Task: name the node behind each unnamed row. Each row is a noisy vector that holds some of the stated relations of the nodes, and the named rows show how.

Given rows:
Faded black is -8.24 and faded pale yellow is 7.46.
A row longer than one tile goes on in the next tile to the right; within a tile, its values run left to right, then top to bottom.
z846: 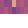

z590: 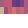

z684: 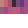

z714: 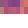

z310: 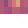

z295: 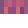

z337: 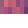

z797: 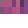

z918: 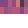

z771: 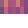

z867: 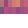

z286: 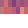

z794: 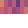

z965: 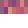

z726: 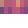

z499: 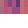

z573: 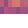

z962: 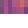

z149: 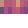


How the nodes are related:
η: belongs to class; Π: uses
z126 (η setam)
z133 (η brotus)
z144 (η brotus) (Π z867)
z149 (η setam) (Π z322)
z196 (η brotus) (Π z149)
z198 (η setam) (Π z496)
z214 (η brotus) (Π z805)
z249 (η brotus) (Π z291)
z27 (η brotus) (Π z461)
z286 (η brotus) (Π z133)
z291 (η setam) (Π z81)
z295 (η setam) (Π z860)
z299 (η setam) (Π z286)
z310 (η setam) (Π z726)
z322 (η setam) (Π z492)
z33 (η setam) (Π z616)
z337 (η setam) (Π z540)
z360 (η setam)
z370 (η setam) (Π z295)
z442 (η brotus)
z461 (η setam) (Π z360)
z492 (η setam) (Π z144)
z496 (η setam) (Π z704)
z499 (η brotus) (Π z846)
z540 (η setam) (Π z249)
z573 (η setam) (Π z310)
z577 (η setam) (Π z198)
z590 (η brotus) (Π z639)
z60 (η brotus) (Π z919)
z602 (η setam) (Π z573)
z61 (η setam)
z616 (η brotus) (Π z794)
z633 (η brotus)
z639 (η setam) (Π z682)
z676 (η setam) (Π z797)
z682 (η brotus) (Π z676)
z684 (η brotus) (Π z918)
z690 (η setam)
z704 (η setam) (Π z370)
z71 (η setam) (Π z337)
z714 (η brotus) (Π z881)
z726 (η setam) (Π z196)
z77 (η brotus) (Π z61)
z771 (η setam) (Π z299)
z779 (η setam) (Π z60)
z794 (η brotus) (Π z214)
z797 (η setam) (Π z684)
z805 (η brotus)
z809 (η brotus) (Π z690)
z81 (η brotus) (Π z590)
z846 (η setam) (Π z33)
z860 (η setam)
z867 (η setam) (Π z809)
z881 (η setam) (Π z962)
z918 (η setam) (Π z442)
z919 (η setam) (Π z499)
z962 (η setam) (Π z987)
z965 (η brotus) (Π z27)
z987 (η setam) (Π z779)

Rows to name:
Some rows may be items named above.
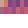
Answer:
z805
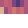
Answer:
z81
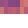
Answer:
z714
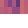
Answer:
z499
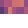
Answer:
z360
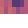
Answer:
z682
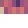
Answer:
z249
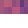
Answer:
z639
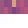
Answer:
z846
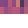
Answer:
z918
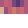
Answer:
z81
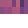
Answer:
z797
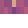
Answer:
z33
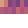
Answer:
z805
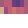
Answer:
z590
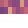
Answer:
z27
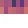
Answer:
z442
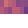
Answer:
z291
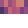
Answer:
z461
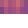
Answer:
z61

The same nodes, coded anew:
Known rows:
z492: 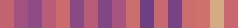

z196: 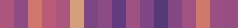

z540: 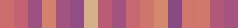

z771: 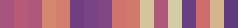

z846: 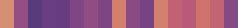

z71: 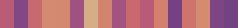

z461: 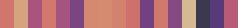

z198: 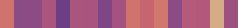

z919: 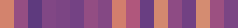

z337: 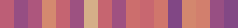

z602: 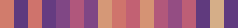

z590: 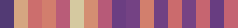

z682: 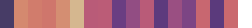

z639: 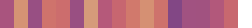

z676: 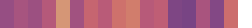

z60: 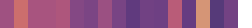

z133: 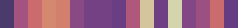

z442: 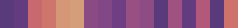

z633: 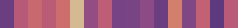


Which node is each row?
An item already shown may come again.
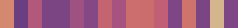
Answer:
z310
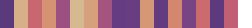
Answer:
z81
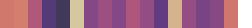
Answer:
z805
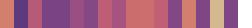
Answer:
z310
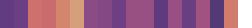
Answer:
z442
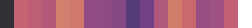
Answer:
z809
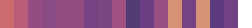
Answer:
z499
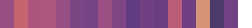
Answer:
z60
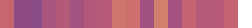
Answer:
z126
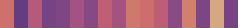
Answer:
z310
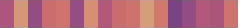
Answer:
z639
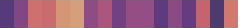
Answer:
z684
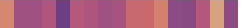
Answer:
z577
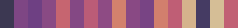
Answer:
z690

